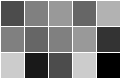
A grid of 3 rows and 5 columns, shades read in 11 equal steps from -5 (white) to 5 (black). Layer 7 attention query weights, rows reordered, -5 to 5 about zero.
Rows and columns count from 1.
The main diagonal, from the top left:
2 1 2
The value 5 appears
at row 3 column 5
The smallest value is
-3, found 2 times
